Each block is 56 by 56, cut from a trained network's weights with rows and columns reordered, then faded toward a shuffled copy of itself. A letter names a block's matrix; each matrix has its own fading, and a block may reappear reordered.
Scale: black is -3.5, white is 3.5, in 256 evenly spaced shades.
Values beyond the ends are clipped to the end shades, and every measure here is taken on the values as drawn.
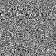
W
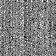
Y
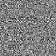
W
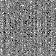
Y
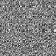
W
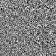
W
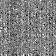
Y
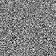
W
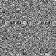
W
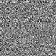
W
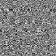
W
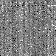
Y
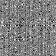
Y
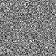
W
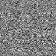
W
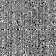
Y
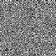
W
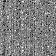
Y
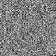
W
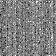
Y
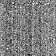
Y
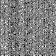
Y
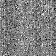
Y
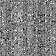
Y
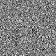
W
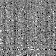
Y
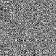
W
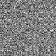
W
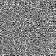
W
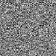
W
